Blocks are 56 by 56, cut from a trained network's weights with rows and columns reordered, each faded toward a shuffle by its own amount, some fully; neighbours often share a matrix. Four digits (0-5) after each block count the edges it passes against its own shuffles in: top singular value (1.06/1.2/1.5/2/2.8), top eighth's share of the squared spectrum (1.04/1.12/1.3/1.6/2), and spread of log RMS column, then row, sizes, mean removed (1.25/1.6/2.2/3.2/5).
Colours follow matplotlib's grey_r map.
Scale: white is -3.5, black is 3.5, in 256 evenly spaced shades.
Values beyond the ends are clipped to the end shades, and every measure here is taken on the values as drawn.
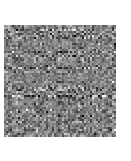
4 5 1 3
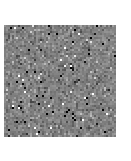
0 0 0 0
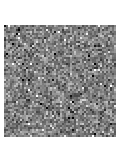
1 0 0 0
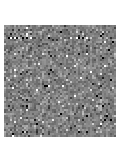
3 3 1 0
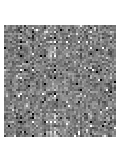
3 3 2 1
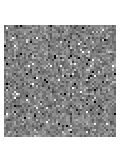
2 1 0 0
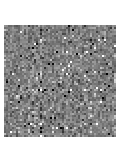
3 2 1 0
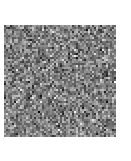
2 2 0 0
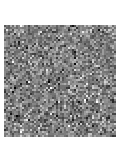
2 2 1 1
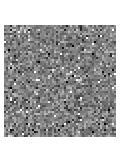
2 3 1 1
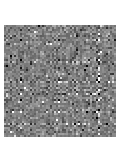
3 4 2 2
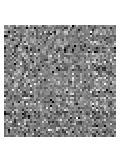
3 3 2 0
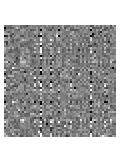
4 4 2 2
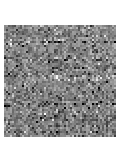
3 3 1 2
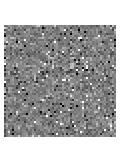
2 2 1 0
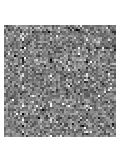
3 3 1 0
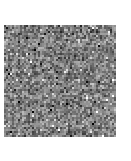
1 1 0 0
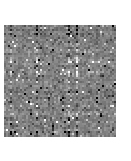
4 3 2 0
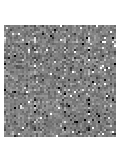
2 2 1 0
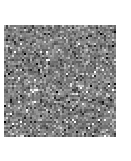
0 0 0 0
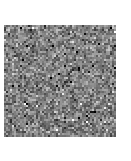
0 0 0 0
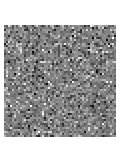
1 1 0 1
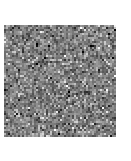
0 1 0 0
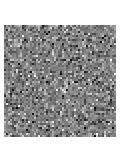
2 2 0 2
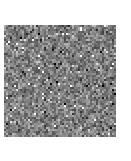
1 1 0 0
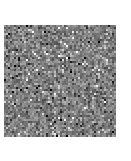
0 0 0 0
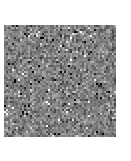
0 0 0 0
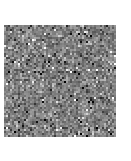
2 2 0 1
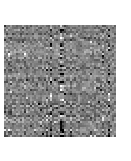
4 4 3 1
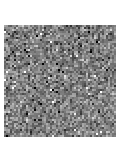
2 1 0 0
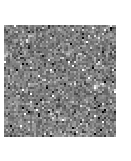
1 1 0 0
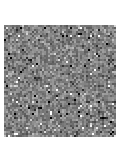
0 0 0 0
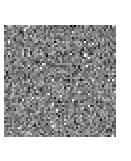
2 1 0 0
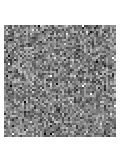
1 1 0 0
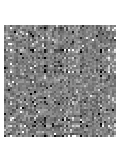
4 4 2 2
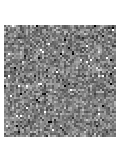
1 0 0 0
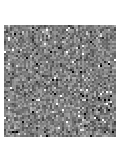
1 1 0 0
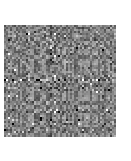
4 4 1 1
